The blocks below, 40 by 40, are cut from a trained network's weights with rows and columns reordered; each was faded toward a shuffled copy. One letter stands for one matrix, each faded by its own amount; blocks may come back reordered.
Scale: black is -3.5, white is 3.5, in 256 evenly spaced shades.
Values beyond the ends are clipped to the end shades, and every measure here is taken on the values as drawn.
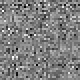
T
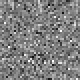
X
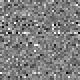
T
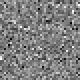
X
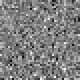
T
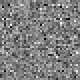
T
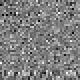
T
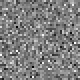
X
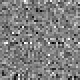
T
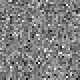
X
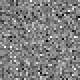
X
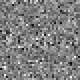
X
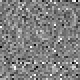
T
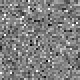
X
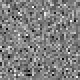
X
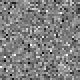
X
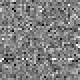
T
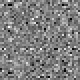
T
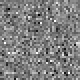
T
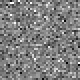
X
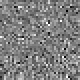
T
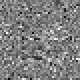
T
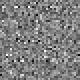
T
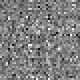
T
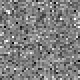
X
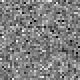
X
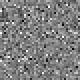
X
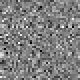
T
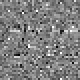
T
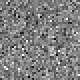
X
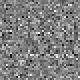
T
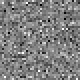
X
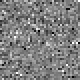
X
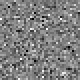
X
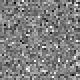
X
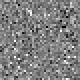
X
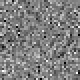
X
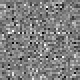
T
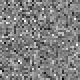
X
